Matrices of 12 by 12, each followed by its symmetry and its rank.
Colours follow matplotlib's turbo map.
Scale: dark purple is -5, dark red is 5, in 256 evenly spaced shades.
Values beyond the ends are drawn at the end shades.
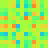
antisymmetric, rank two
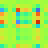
neither, rank one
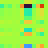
neither, rank one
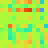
neither, rank two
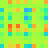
antisymmetric, rank two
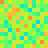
symmetric, full rank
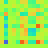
neither, rank two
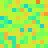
neither, full rank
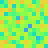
symmetric, full rank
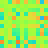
antisymmetric, rank two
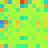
antisymmetric, rank two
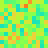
neither, full rank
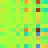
neither, rank one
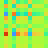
neither, rank one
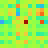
neither, rank two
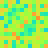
symmetric, full rank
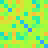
symmetric, full rank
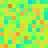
neither, full rank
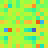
neither, rank two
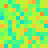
neither, full rank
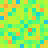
symmetric, full rank
